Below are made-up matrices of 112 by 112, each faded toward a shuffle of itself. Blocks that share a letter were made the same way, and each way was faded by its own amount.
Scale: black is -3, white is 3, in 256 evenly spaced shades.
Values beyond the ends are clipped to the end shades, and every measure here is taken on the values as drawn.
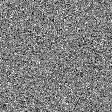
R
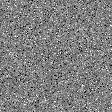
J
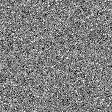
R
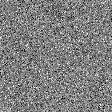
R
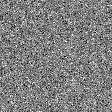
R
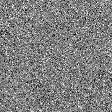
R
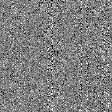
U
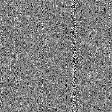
U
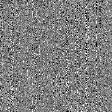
U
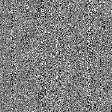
U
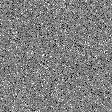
J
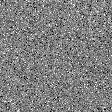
J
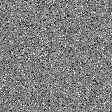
J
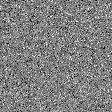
J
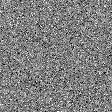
R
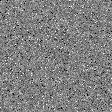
J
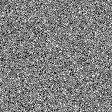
R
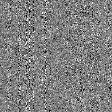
U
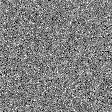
R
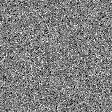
R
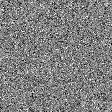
R
